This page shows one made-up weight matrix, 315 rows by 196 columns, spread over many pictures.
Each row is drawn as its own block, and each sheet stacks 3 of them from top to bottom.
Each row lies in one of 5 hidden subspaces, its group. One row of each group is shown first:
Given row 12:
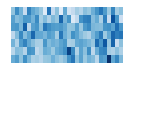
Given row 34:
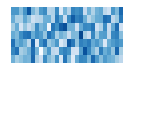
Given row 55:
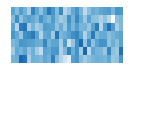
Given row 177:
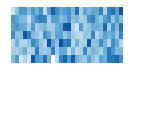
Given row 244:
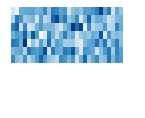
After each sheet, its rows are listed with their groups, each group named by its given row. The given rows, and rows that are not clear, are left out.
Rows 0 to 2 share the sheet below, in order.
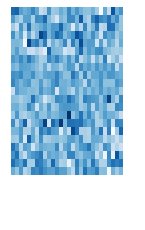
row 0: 244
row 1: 55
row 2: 12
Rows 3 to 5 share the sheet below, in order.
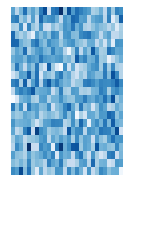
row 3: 12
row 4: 12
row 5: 244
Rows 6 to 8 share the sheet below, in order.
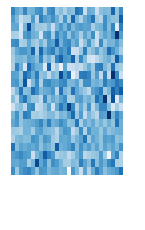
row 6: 177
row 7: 12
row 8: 55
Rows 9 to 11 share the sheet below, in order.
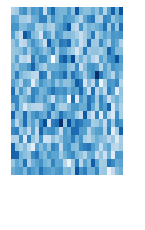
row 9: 177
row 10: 244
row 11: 12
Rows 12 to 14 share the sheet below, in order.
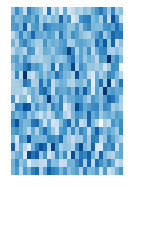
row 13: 34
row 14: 244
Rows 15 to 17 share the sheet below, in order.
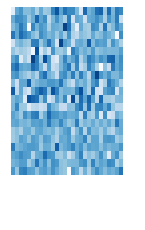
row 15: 177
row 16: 244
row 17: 55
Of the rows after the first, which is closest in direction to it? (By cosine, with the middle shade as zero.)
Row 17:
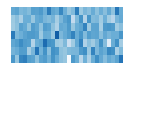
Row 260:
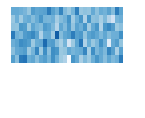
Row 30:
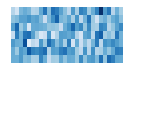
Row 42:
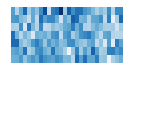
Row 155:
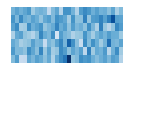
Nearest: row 260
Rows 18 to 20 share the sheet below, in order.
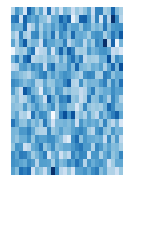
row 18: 12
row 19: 177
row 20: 177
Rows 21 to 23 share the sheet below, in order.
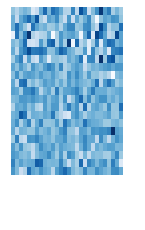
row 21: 244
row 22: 55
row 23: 55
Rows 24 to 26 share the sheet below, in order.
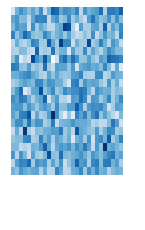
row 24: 177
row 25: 177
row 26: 34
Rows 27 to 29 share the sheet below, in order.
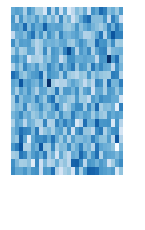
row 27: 12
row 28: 34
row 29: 177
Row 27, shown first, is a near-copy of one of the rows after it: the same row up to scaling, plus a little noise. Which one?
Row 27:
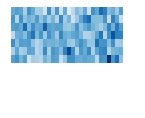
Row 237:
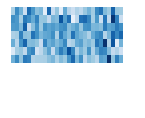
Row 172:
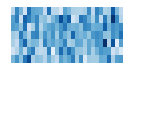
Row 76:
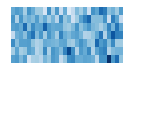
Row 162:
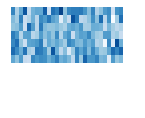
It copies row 76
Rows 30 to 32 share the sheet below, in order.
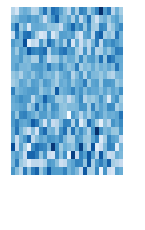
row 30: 244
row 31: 55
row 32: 244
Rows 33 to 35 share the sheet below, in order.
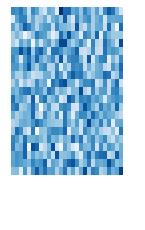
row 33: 34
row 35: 244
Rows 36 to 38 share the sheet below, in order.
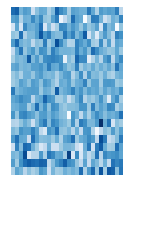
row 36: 177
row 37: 55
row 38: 244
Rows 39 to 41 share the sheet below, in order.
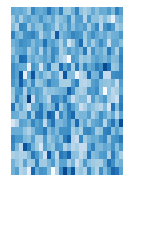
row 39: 55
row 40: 34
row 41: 177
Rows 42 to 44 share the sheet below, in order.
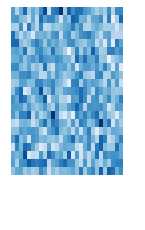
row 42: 12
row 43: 177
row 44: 244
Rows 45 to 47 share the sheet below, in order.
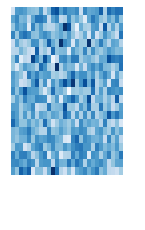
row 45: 177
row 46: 34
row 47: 177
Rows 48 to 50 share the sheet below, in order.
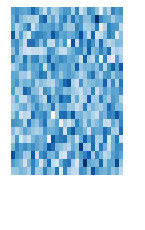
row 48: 244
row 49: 177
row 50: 34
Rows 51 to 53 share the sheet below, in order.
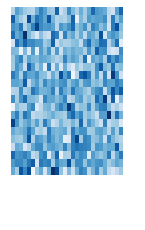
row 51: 34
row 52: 12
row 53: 177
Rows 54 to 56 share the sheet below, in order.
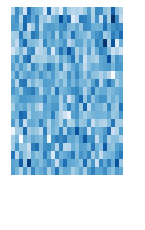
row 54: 12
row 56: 34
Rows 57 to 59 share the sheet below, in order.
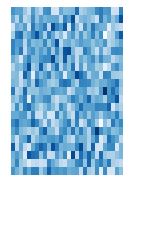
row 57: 34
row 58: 34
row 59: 244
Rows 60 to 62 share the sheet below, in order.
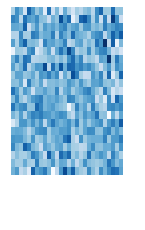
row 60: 12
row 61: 12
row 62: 177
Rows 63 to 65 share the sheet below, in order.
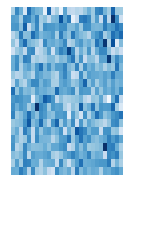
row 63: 12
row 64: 55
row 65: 34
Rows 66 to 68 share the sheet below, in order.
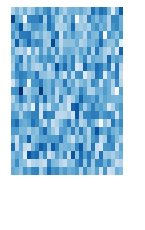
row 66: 34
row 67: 177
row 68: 244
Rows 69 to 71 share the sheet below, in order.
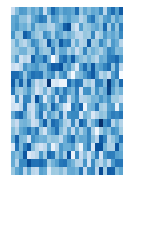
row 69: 177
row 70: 34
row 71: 244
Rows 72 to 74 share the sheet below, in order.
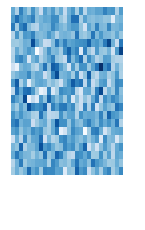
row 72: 55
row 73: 244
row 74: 177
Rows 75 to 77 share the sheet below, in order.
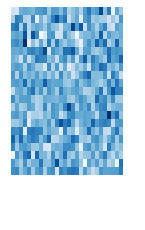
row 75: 244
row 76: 12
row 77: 34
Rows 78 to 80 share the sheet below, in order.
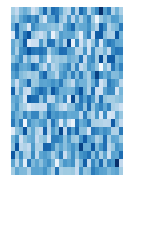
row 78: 244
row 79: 244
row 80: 34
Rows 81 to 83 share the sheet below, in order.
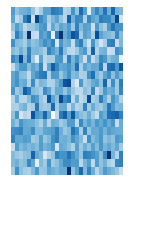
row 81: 244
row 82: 177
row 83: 55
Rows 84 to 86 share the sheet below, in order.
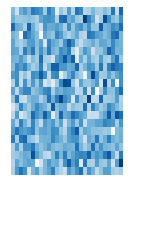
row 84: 177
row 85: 177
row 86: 55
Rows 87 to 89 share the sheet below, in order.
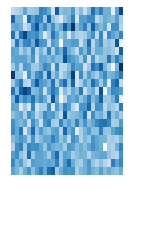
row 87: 34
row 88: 34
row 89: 34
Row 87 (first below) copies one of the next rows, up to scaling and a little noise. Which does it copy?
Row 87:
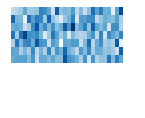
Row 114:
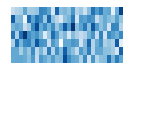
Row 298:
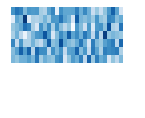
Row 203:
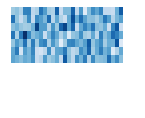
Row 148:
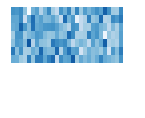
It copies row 114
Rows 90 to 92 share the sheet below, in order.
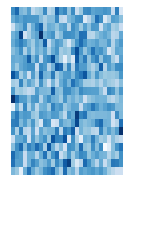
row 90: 177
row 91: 12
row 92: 34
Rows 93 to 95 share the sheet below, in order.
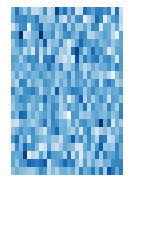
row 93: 177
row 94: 55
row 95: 244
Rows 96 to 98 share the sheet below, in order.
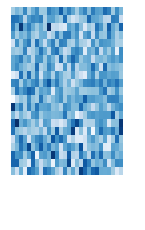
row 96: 34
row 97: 12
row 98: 34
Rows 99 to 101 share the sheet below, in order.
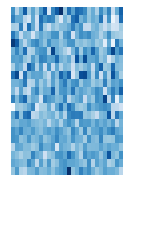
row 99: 12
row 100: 12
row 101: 55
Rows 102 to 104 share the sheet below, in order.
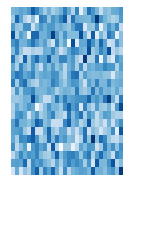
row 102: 244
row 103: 55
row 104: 244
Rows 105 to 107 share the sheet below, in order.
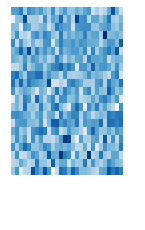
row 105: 34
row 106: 34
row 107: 177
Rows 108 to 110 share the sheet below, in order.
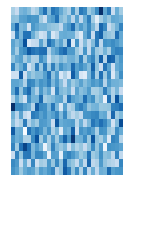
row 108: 244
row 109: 12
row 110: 34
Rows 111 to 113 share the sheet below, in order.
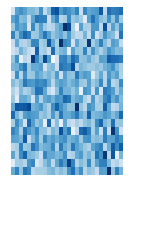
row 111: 177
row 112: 34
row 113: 12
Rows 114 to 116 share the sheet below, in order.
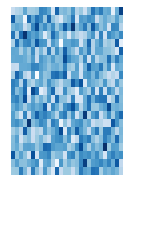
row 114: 34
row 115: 244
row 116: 34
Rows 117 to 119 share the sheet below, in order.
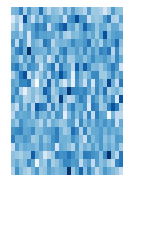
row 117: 34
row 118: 34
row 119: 55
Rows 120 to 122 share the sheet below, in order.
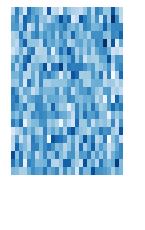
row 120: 12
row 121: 12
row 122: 34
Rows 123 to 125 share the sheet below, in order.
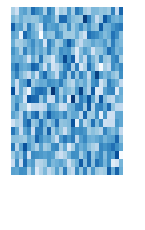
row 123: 177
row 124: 244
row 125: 34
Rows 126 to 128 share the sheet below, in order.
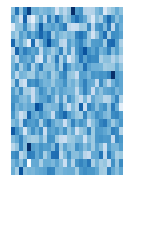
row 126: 34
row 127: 55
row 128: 34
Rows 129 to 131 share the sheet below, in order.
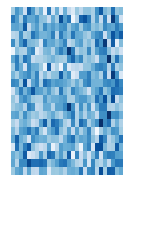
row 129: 12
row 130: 12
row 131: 244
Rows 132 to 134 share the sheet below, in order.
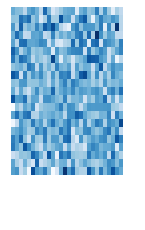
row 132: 177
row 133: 12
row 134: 177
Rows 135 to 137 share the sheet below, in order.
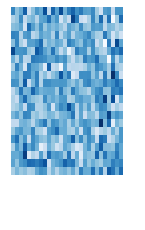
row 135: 12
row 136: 12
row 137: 244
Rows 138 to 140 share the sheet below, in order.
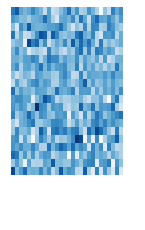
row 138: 244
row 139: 55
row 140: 244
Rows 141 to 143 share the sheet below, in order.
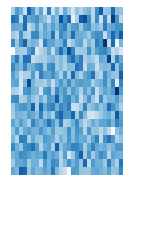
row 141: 12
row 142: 177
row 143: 55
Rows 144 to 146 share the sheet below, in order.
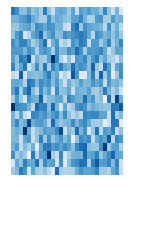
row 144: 177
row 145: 12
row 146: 34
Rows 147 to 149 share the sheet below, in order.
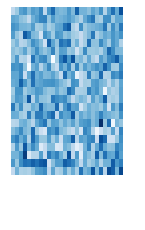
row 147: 177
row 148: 34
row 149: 244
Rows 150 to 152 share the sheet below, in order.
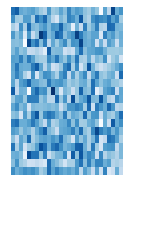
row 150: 244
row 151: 244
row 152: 244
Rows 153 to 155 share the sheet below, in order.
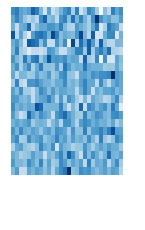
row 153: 244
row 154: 55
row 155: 55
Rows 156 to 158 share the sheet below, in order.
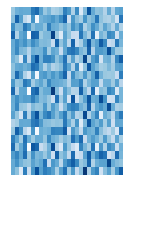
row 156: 244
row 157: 244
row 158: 244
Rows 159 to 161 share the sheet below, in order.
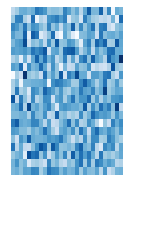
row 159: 244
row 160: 34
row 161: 244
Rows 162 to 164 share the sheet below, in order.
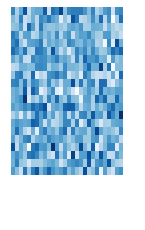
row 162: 12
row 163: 244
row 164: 244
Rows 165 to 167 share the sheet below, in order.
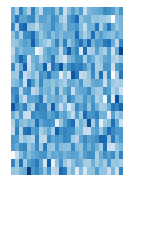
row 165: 55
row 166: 12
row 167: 12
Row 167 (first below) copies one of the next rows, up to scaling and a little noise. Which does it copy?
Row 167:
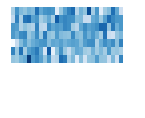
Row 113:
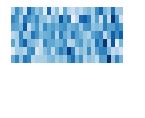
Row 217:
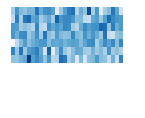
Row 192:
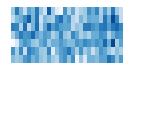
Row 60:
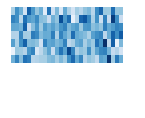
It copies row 217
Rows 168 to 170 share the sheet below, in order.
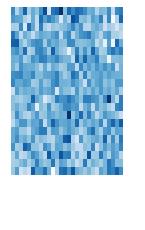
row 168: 12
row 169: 55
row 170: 177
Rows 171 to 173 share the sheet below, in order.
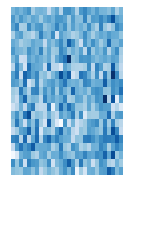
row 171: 55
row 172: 12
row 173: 12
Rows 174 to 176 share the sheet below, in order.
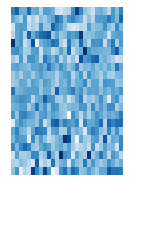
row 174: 34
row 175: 55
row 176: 177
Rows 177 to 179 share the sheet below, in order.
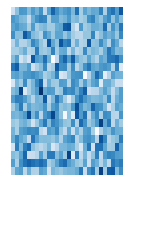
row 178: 177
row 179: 244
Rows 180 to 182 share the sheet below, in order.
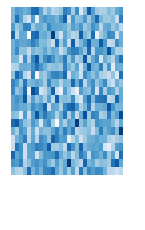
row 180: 244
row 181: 244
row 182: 34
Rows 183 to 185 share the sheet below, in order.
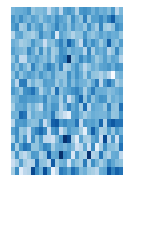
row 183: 55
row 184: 55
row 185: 177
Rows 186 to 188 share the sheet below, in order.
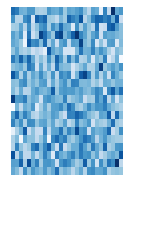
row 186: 244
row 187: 12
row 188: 34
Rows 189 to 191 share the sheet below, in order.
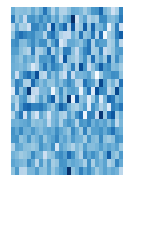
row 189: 34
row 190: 244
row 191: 55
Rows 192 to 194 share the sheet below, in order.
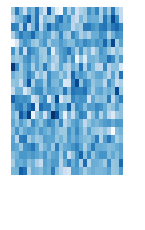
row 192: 12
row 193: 177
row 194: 55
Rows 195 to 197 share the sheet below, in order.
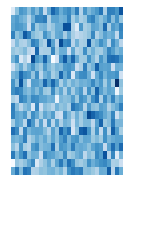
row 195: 177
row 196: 177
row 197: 12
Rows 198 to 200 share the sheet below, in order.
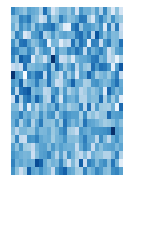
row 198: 177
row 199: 34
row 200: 55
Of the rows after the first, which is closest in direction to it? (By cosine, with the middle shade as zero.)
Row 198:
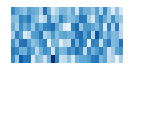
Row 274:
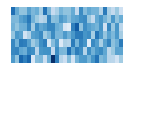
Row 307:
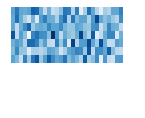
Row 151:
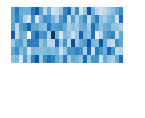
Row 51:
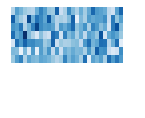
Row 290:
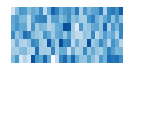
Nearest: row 274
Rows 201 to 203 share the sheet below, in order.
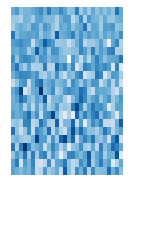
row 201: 55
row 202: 177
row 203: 34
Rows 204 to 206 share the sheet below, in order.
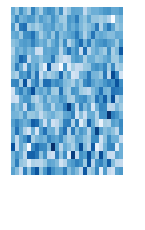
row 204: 55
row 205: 12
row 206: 244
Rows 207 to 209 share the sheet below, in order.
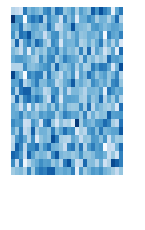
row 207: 34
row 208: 34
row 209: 34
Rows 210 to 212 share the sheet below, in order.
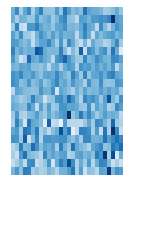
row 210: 55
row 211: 55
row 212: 12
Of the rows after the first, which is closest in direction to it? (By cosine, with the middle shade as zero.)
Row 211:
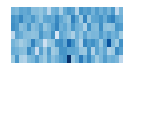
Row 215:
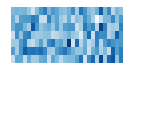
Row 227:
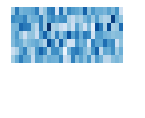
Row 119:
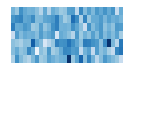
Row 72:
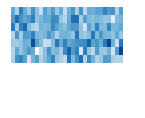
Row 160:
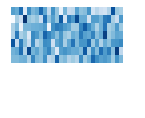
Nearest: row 119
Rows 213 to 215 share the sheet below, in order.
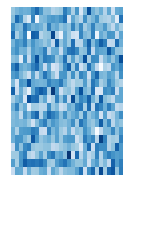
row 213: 244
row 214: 244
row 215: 244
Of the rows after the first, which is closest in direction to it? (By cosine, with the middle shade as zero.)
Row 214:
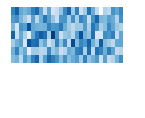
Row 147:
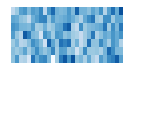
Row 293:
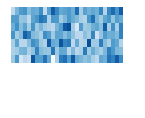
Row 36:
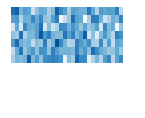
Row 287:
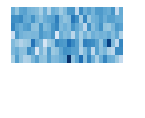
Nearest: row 36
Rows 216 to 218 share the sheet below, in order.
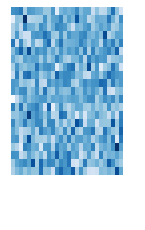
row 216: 34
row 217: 12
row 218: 177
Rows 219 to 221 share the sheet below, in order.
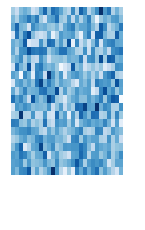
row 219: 244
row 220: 34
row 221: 177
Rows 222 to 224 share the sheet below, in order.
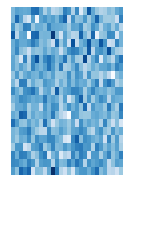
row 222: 244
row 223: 55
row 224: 177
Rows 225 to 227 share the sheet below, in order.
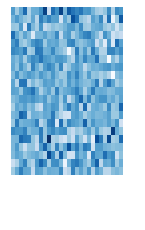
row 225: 12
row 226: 55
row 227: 34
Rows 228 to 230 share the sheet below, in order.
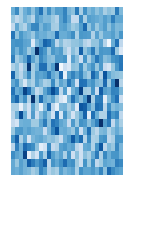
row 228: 55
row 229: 34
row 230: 244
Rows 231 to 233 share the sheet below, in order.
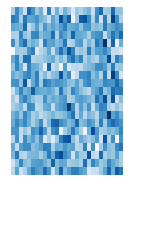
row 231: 12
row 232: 12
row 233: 177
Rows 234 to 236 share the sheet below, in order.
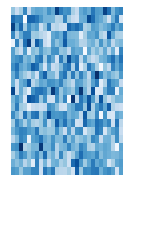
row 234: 34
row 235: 244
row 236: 177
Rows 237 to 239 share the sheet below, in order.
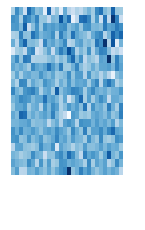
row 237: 12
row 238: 55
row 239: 55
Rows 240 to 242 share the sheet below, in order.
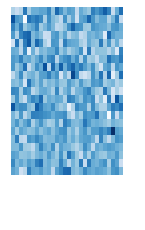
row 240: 34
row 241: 12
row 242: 55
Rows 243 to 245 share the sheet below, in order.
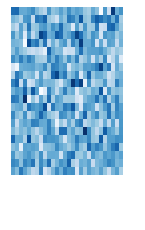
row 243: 244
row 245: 177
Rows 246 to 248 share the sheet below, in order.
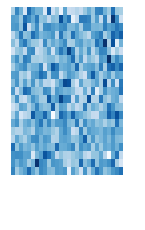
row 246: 12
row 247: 177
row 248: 55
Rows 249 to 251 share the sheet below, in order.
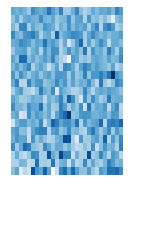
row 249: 55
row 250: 55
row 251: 177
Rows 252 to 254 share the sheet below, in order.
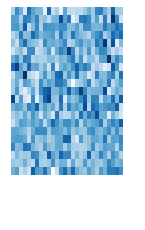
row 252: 12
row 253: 34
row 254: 177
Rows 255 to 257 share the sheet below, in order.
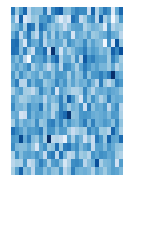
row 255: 12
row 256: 55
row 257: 34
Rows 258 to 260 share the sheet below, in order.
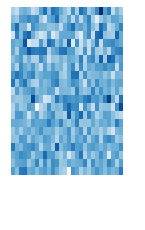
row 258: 244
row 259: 55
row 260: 55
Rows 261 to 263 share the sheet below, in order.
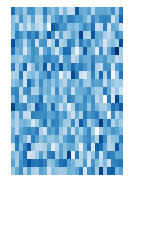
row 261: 34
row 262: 12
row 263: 244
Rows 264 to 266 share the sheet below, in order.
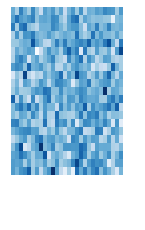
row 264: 55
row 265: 34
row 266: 177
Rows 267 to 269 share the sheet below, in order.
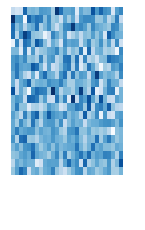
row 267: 34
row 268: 244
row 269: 55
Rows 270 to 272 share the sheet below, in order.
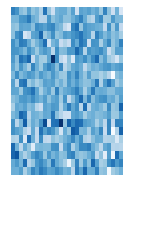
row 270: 177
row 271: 55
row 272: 12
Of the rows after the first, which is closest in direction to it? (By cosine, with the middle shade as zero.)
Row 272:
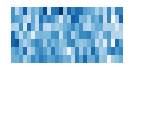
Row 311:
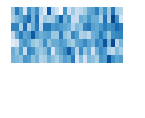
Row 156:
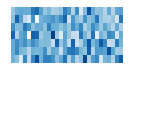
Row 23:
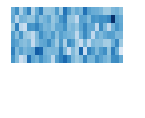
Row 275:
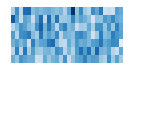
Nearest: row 156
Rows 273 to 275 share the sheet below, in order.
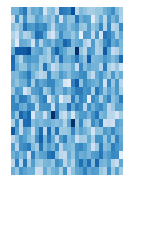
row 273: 34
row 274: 177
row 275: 34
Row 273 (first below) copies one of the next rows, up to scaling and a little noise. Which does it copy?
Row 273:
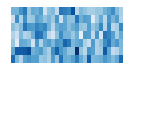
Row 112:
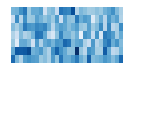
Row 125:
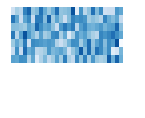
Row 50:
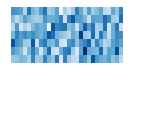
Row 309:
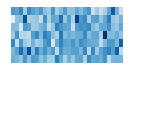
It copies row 112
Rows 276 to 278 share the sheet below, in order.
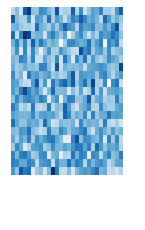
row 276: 34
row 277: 34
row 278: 177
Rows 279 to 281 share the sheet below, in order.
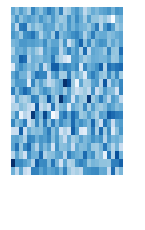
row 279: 55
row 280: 177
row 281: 12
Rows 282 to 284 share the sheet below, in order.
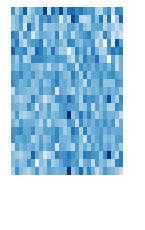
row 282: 12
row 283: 55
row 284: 55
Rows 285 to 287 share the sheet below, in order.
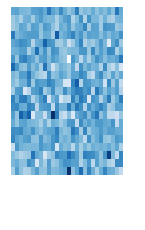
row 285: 55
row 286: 177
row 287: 55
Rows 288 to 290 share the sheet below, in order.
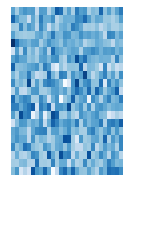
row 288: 12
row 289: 177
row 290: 177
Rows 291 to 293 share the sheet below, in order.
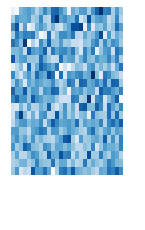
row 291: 244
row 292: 34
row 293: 177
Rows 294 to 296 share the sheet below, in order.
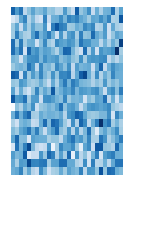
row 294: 34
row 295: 12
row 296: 244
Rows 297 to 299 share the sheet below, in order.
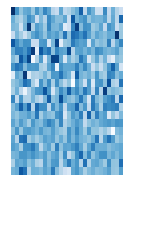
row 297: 177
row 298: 34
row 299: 55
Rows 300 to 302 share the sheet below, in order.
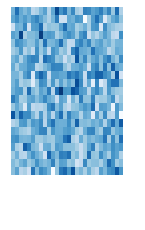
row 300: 177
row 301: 244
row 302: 177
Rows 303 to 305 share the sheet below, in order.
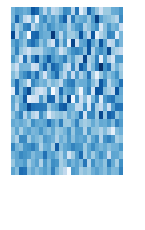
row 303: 244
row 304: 244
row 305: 55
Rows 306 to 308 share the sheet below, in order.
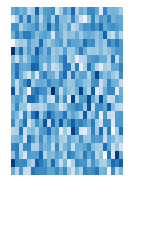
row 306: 12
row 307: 244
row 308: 12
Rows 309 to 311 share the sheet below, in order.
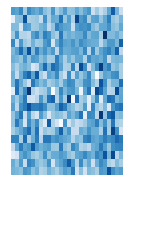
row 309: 34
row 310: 244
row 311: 12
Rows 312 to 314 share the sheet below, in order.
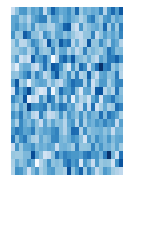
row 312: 177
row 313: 244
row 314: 55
